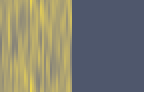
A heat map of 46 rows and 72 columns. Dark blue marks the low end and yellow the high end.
The table splits into one row of 2 panels. Panel 1,1: high, streaked downward. Panel 1,2: low, flat.
